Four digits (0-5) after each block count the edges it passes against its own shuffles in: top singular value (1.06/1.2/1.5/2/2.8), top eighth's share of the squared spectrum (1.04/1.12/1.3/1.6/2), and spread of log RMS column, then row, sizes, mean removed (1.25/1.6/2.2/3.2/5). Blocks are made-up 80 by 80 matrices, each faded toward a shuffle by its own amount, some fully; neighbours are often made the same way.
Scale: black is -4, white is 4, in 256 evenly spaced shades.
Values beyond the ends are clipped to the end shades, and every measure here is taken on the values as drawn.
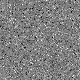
2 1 0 0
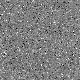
1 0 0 0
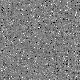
3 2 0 0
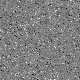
0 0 0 0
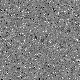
1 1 0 0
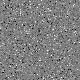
0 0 0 0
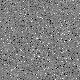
0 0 0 0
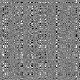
5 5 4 3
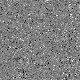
3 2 0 0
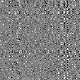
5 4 3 2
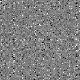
4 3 2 1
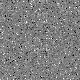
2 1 0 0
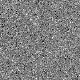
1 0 1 0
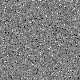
0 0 0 0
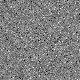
0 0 0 0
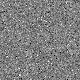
0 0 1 0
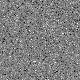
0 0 0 0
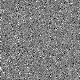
1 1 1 0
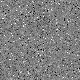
0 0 0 0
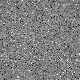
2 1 0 0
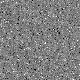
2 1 0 0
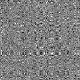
4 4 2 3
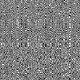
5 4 3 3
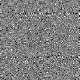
4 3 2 2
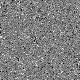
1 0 0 0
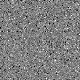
3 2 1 1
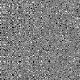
4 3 2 2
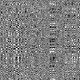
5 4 3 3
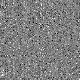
3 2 1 1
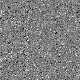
3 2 1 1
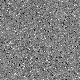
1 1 0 0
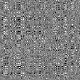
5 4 3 3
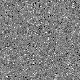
3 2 1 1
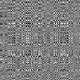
5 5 4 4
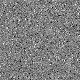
2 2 0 0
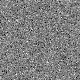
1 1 0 0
